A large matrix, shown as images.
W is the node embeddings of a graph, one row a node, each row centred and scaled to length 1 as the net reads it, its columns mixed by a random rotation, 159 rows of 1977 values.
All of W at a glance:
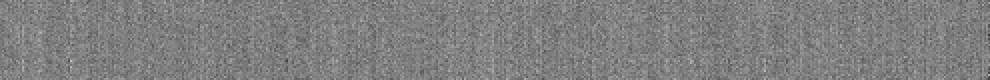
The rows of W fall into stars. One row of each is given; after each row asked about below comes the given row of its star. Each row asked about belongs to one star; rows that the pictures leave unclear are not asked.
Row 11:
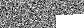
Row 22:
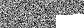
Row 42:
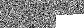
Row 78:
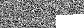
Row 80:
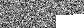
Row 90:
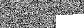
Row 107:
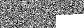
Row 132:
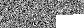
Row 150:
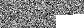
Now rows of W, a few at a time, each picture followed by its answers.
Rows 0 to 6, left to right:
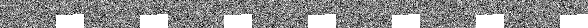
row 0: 80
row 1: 78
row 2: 132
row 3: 80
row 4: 42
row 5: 42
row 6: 80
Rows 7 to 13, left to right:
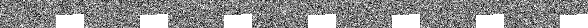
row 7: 42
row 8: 107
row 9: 150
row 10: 132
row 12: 22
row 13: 80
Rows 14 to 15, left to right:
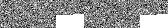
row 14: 22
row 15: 42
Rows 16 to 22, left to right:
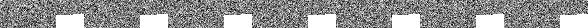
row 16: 22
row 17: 78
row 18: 42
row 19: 11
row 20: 22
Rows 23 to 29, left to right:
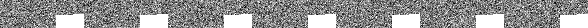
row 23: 42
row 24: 42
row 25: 42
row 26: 11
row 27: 11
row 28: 11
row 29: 22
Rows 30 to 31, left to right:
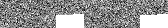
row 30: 107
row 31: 78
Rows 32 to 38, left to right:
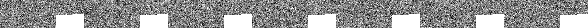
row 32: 42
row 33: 90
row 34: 22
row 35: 22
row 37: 90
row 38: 150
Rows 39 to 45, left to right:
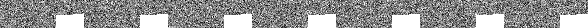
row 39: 150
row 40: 78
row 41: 22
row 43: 78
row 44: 42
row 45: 42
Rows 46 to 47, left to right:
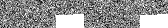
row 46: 11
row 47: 90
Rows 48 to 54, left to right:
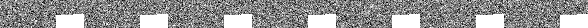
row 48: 11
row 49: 22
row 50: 132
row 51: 107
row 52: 132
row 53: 78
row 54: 80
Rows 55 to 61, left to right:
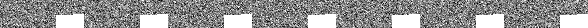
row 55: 22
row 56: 132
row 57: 11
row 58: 78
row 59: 80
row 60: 11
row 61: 80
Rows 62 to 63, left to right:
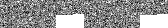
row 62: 80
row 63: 90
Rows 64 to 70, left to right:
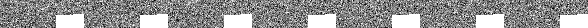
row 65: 80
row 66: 90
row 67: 150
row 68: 22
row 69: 11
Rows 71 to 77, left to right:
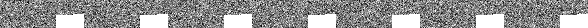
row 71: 132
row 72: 80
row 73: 132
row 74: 78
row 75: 132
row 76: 11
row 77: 150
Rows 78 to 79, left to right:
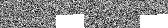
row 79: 150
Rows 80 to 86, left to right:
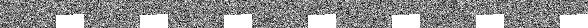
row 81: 11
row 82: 78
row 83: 11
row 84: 11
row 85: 42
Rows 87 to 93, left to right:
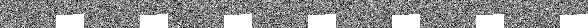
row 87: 132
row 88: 150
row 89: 90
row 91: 22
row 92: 22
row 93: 107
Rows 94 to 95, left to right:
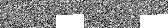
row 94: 22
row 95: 90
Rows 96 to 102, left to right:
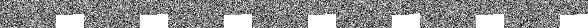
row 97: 132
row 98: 107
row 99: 132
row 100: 90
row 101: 132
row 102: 42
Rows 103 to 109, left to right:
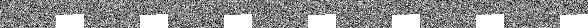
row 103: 42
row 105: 22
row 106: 11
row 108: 107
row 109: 42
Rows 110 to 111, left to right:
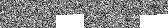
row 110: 78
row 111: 78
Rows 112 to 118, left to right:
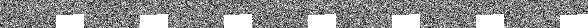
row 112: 132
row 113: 42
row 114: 107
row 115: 150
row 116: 11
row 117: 107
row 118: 78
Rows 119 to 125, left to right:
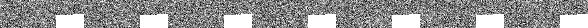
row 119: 80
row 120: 80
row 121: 11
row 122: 80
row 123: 80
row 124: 42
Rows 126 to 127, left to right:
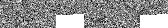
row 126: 80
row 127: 80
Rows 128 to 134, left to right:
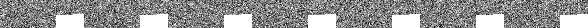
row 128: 150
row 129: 90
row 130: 107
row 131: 22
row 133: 80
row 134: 22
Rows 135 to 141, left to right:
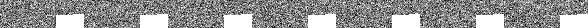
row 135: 80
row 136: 132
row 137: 11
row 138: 80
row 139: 78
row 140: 80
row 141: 90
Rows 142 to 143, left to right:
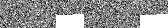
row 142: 80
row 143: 11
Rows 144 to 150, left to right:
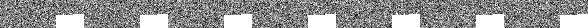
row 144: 11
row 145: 107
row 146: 22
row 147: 11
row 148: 78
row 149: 107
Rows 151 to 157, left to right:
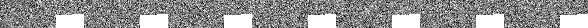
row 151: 42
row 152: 22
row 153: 11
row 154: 22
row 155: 132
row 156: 22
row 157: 78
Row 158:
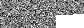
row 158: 90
